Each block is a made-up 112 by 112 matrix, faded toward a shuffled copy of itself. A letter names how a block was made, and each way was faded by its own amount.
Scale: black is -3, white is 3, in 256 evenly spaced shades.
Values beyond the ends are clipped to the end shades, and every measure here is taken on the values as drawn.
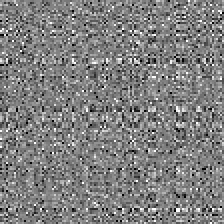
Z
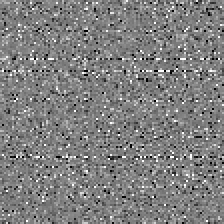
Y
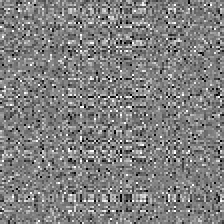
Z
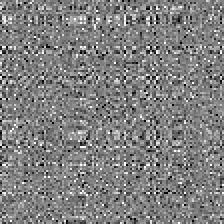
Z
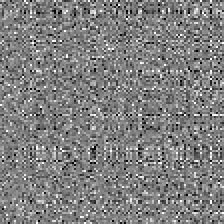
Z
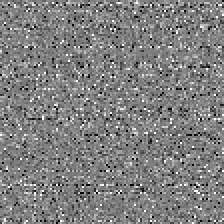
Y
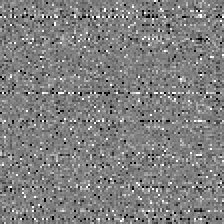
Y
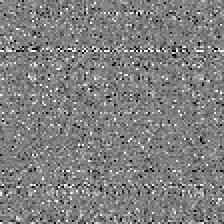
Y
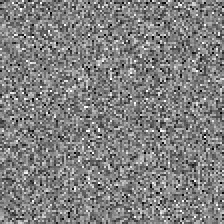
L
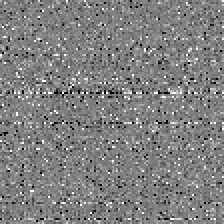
Y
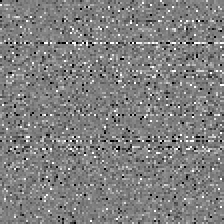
Y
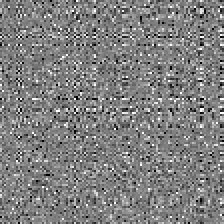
Z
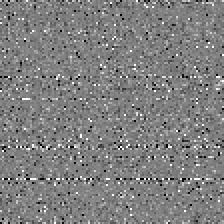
Y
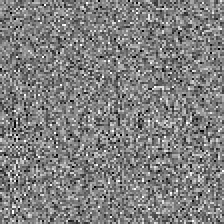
L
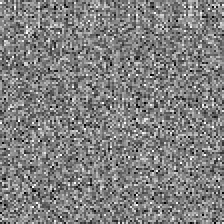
L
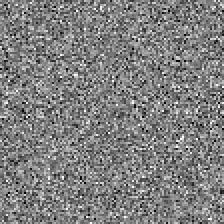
L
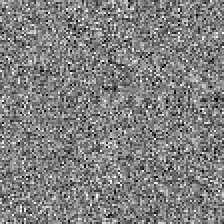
L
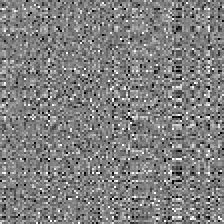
Z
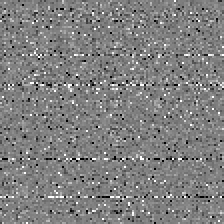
Y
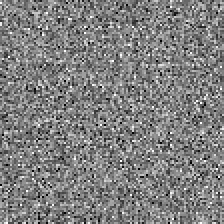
L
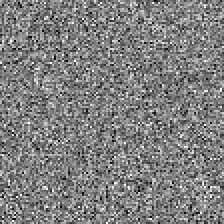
L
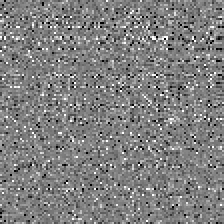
Y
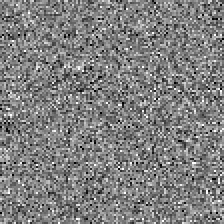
L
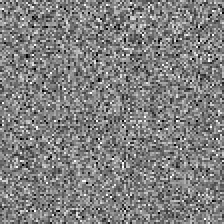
L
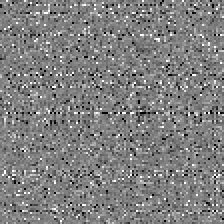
Y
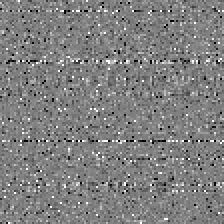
Y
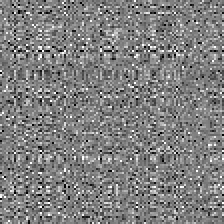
Z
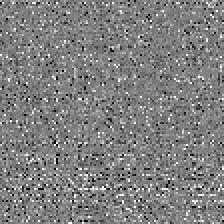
Y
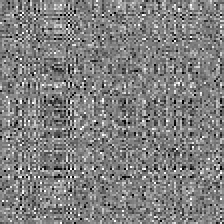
Z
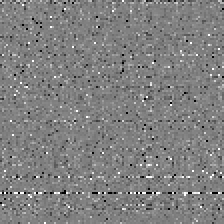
Y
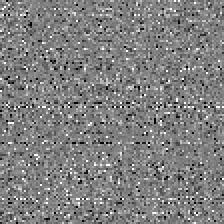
Y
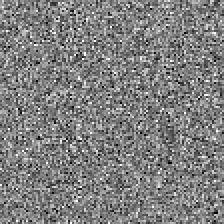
L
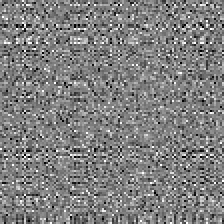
Z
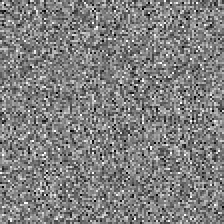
L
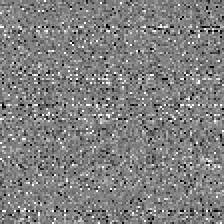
Y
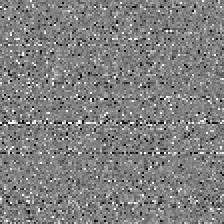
Y
